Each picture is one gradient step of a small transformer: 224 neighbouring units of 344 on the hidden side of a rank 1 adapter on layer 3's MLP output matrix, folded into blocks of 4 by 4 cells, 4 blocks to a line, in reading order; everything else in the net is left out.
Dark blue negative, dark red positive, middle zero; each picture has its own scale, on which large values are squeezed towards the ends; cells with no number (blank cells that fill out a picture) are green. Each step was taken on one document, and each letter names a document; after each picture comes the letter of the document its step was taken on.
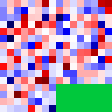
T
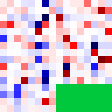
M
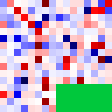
M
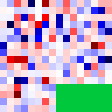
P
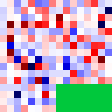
T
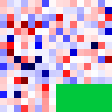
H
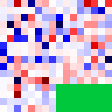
P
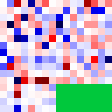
P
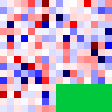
H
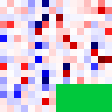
M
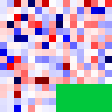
P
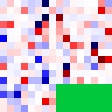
M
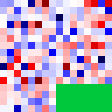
T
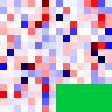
H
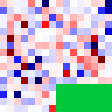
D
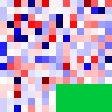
P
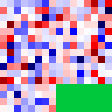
T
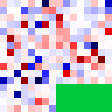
T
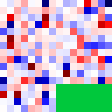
H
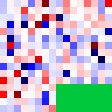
T
